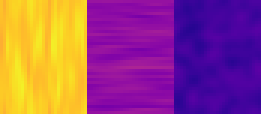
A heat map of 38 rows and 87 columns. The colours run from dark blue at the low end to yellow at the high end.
The table splits into one row of 3 panels. Panel 1,1: very high, streaked downward, faint in contrast. Panel 1,2: low, streaked across, faint in contrast. Panel 1,3: very low, blotchy, faint in contrast.
